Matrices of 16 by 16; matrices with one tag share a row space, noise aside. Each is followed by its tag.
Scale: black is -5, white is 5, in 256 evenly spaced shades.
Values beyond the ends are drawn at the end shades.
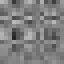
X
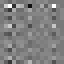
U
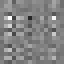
U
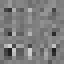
U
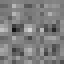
X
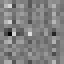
U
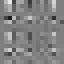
U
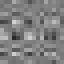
X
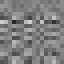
X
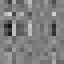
U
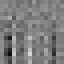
U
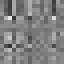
U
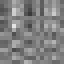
X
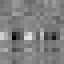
X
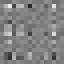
U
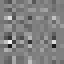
U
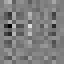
U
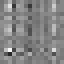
U
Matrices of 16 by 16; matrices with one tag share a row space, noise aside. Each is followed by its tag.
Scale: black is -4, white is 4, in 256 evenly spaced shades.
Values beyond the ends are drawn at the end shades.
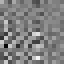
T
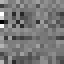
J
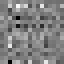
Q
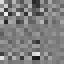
T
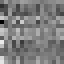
J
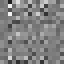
Q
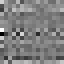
J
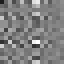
T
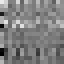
J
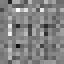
Q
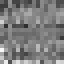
J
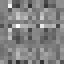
Q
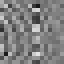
T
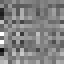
J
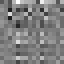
Q
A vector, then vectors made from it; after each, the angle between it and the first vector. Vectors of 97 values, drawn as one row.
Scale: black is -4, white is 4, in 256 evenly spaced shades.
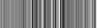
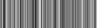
partly aligned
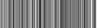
partly aligned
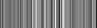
nearly opposite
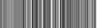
nearly parallel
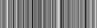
partly aligned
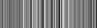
nearly opposite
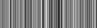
partly opposed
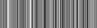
partly aligned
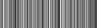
partly opposed
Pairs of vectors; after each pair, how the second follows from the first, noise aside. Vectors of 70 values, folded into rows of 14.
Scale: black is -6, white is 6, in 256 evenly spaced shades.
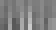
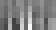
scaled up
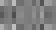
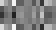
scaled up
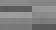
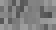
shuffled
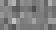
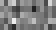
scaled up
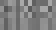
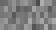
shuffled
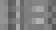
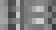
scaled up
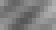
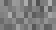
shuffled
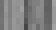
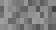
shuffled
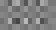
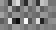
scaled up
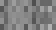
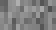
shuffled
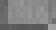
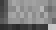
scaled up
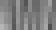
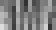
scaled up
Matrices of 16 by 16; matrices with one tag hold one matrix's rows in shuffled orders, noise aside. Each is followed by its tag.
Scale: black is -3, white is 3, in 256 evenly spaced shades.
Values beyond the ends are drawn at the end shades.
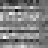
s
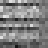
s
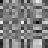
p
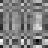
p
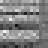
s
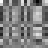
p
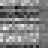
s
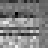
s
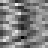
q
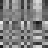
p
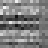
s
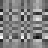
p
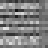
s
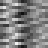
q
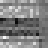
s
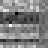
s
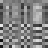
p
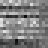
s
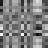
p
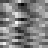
q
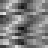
q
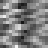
q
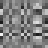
p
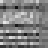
s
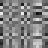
p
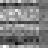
s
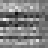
s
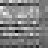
s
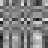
p
